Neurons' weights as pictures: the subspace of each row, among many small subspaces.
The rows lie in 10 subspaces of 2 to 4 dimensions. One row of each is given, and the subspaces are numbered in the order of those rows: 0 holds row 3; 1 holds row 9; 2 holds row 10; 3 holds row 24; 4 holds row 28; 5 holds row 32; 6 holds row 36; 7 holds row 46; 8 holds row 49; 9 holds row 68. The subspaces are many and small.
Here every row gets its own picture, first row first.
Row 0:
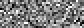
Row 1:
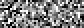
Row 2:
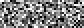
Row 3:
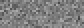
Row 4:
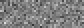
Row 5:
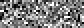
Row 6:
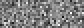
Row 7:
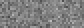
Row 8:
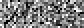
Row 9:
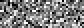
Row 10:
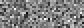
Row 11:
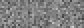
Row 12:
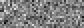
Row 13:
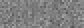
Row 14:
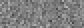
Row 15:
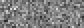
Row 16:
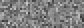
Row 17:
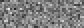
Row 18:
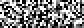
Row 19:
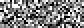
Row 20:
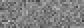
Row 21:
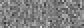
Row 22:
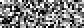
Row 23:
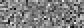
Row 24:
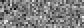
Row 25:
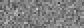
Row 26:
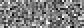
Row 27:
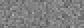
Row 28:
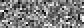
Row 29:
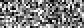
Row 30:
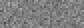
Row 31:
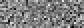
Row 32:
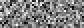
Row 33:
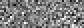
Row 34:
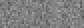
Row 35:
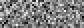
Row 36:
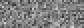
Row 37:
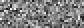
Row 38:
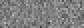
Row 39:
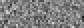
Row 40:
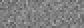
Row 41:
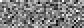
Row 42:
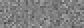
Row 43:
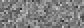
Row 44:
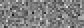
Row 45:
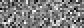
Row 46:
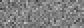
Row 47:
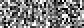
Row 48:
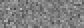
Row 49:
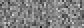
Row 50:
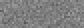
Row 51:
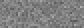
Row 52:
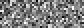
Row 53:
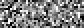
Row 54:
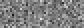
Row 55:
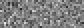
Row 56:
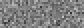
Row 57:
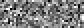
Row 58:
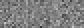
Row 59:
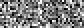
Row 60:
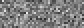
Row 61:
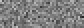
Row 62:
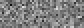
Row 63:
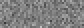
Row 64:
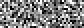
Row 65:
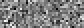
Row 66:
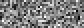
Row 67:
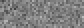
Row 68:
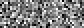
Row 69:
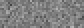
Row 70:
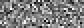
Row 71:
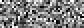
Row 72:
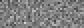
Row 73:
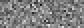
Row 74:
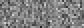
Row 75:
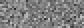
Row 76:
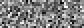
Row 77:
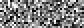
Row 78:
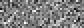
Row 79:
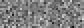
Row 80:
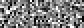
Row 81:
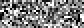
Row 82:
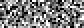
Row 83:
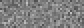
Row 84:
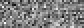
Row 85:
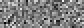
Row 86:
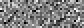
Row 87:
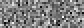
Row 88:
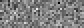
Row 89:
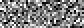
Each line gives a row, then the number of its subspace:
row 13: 6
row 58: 3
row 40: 7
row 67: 3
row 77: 7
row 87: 4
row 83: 4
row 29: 9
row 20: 7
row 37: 0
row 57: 2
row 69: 5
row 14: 9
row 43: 7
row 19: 4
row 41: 1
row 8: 7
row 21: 8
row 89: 7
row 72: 7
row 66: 4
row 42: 3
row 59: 9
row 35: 5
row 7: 9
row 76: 9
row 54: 6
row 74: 8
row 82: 5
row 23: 2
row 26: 5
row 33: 2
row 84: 6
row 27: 5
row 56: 4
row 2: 1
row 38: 8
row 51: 9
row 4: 3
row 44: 5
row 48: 1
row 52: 5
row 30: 1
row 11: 6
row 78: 0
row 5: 4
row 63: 8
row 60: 2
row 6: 4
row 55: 1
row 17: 1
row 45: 0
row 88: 7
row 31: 2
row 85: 1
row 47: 8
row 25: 7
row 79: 6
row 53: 0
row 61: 2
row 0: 7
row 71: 2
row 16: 4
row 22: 9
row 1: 0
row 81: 4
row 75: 2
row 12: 3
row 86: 0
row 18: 6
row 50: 4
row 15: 3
